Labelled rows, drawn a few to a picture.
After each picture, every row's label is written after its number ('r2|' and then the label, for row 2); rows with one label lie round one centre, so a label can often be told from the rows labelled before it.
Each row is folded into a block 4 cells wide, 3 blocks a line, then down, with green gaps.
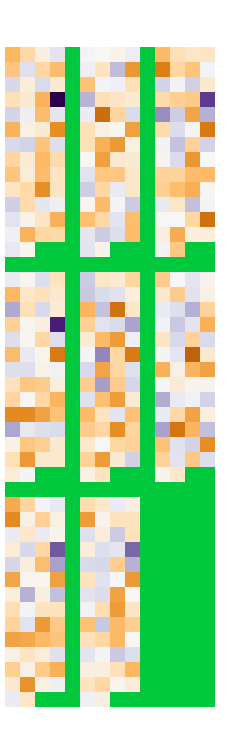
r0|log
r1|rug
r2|log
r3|log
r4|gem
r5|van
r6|log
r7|log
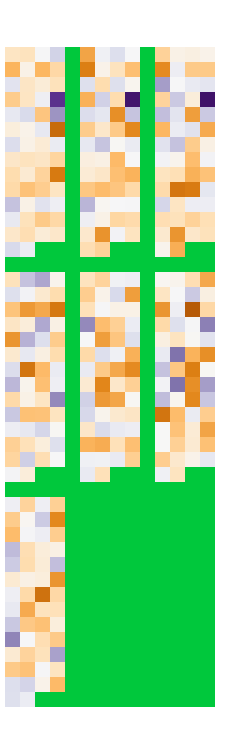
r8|log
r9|log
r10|log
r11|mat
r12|rug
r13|gem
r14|rug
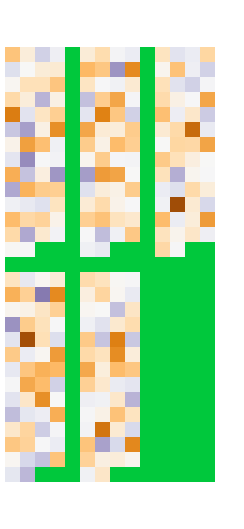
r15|mat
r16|rug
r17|van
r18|rug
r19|van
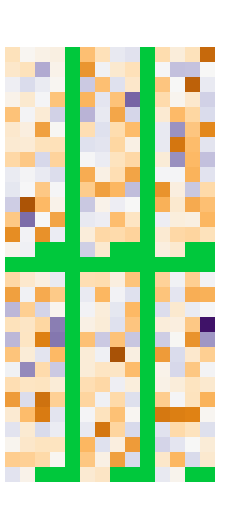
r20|van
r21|log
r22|gem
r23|log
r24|van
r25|log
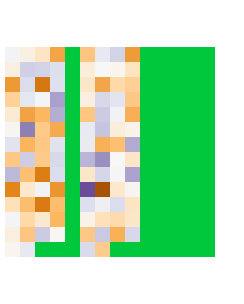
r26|gem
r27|mat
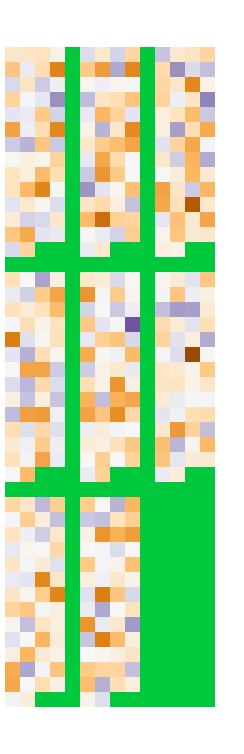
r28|log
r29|rug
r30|gem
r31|mat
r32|log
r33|van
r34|van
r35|mat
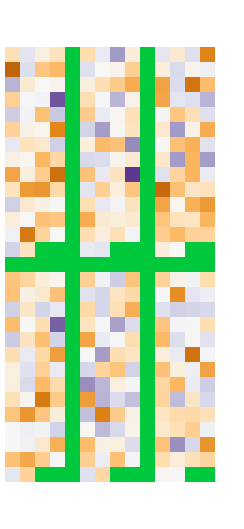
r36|log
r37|mat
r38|gem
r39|log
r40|mat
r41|van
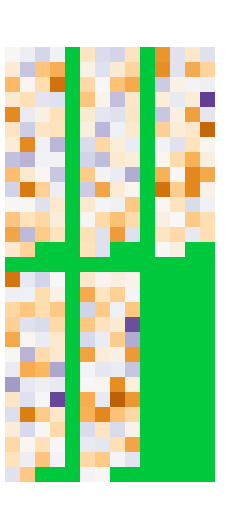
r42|mat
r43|mat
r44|log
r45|mat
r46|log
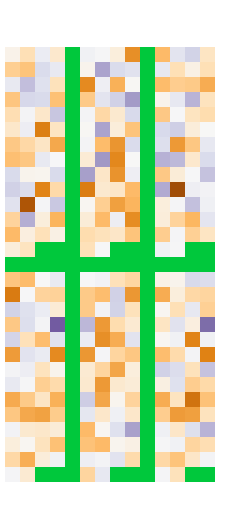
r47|van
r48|gem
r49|mat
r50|log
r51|rug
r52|log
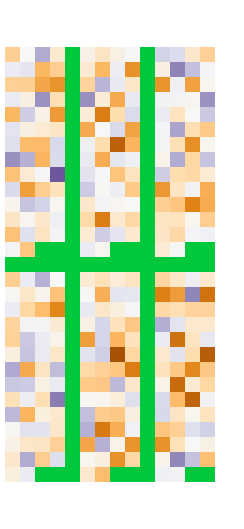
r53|mat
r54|rug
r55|gem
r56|mat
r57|van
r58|rug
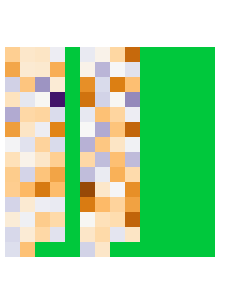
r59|log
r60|gem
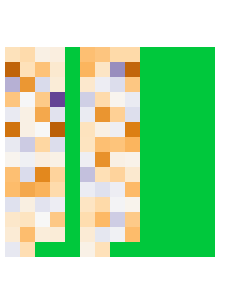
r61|log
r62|rug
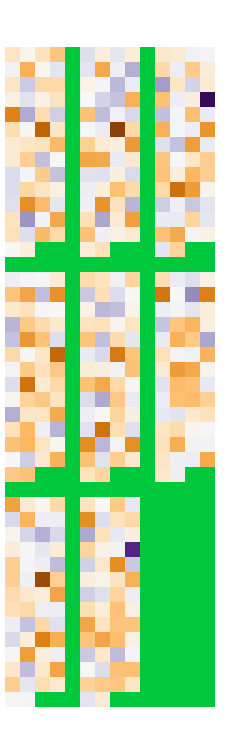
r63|van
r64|van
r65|log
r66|rug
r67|van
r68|rug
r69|van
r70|log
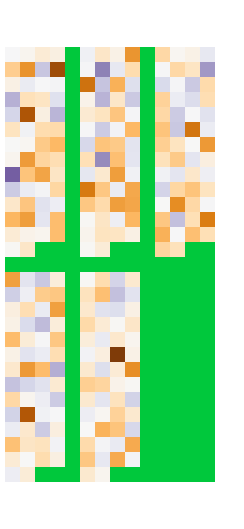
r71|rug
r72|gem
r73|van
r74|mat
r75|van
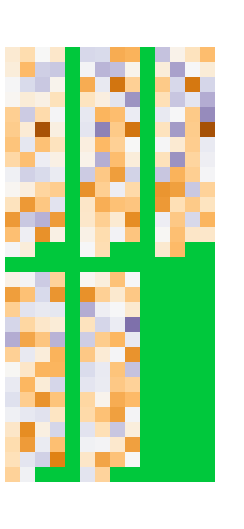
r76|van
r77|gem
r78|gem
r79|rug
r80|log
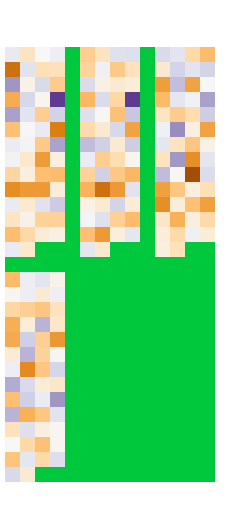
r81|log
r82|log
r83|gem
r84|mat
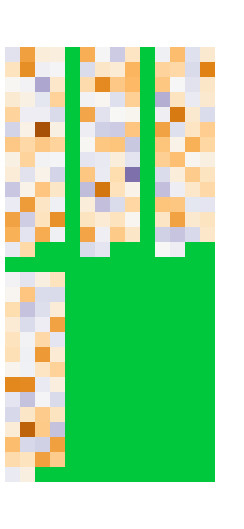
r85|van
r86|mat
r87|rug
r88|van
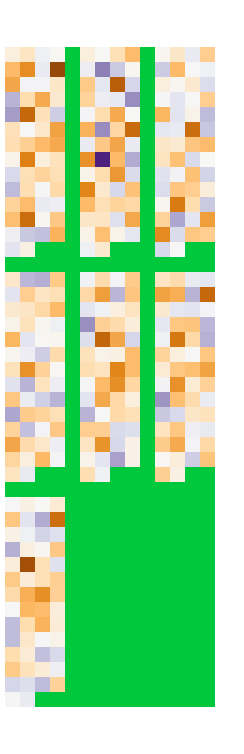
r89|rug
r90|gem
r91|van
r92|mat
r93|rug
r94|rug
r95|rug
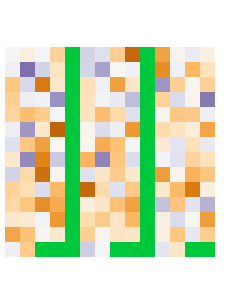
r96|gem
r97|gem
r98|log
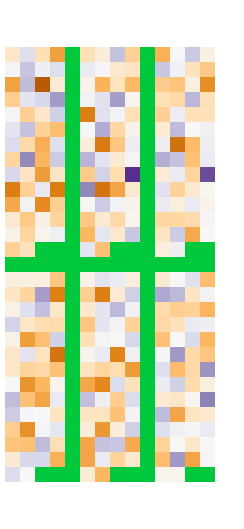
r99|gem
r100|mat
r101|mat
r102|rug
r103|van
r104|mat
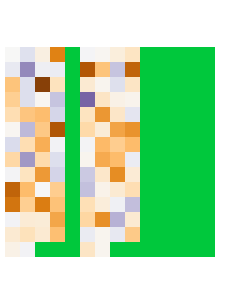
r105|gem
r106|rug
